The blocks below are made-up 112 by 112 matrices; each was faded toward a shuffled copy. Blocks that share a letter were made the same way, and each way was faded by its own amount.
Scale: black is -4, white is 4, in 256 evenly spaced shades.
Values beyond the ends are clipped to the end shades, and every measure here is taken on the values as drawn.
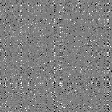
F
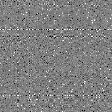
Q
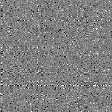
Q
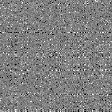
Q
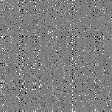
F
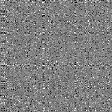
Q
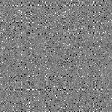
Q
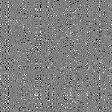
F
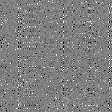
F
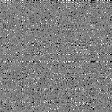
Q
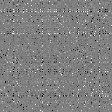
F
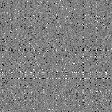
Q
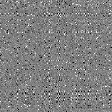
Q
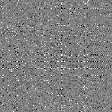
Q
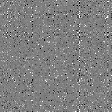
F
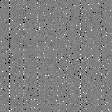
F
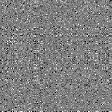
Q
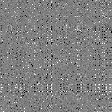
F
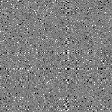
Q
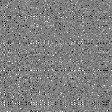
Q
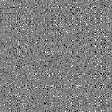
Q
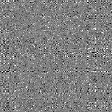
Q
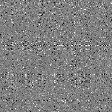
Q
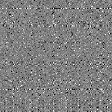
Q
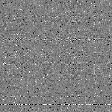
Q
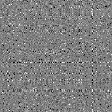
Q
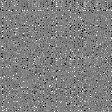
F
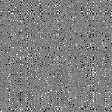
F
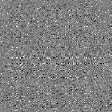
Q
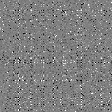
F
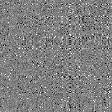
Q
